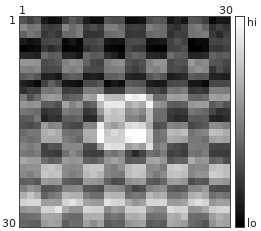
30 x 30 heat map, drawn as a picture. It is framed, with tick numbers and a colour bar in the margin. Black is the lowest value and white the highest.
Slope: up to the bottom. Odd patch: higher, in the centre. Ninth with the highest average: centre. Stripes: horizontal, repeating 6 times. Roughest part: centre.
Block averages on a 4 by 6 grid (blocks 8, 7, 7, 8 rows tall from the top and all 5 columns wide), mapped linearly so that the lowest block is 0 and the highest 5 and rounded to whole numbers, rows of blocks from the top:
0 0 0 0 0 0
1 1 3 3 1 1
3 3 5 5 3 3
4 4 4 4 4 4
